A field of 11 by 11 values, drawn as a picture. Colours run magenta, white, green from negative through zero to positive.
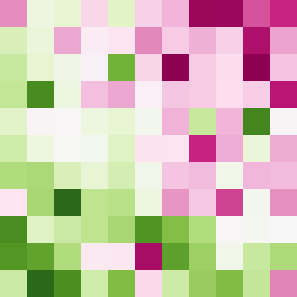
Ninth with the highest average: bottom left. Stripes: none. Ninth with the lowest average: top right. Slope: up to the bottom left. Calmest part: middle left. Average level on the scale: 50%.
